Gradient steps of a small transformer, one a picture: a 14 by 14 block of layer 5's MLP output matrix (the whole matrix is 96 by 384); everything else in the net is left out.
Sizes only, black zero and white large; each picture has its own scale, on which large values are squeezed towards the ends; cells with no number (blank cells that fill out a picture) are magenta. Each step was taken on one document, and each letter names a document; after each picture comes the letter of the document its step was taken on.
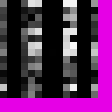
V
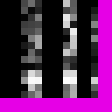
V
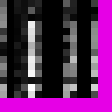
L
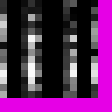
L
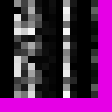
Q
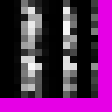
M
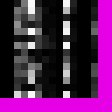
Q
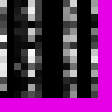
L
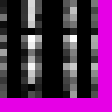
L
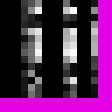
V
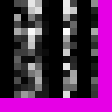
M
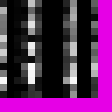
L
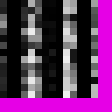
V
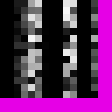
M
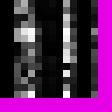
Q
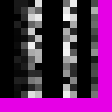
M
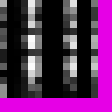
L
